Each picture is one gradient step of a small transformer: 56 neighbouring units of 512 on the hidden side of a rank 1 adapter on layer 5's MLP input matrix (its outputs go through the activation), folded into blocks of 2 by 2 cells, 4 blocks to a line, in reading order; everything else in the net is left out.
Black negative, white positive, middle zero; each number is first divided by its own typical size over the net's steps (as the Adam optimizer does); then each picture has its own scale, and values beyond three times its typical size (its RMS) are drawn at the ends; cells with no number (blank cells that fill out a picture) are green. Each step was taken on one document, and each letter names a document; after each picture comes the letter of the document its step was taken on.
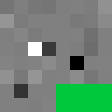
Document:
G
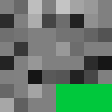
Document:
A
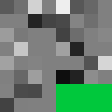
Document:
A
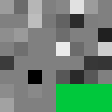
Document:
A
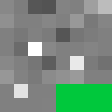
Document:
G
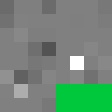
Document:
G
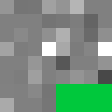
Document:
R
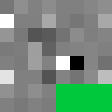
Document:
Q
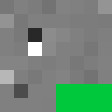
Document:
G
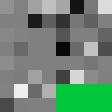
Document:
A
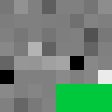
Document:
Q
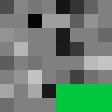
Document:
A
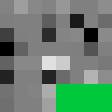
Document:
Q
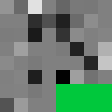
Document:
A
